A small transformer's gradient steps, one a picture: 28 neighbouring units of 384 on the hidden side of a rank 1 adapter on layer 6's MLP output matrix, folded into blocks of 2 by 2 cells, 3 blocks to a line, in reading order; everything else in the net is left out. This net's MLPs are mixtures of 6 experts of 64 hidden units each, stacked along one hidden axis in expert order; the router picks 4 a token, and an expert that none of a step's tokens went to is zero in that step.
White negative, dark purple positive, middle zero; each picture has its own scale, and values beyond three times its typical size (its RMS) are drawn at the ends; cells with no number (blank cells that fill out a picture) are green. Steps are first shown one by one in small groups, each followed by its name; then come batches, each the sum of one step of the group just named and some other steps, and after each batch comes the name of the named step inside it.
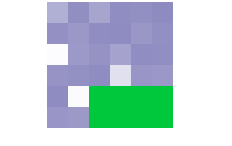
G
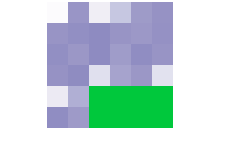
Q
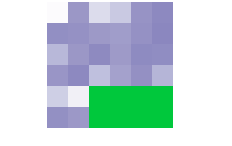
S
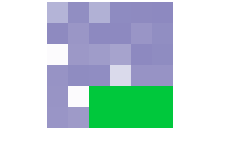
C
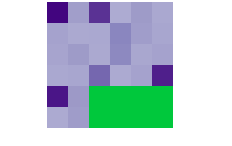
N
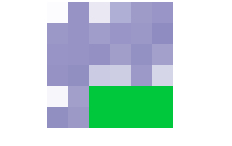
Q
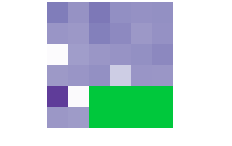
G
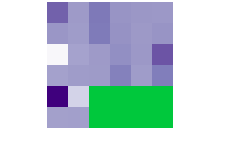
G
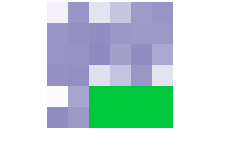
Q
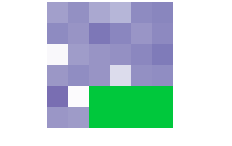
C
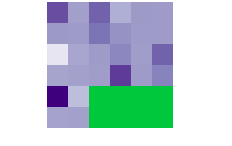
G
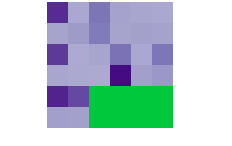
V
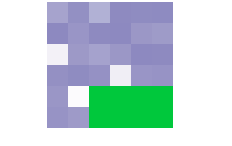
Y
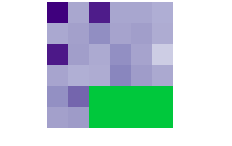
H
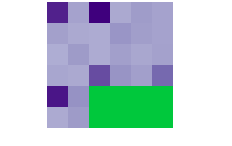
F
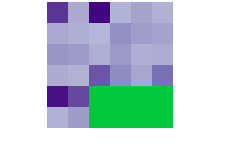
F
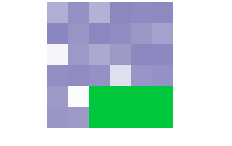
Y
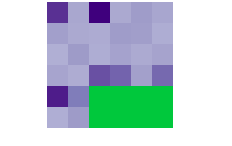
F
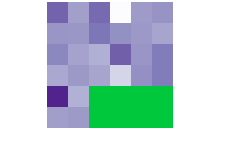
V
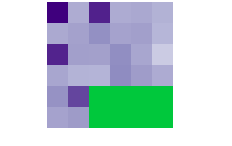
H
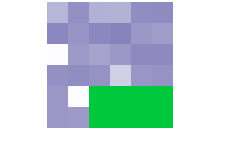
Y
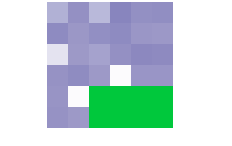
Y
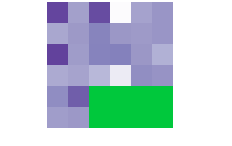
H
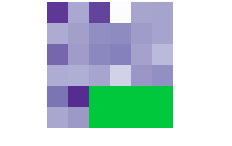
H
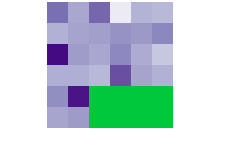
H
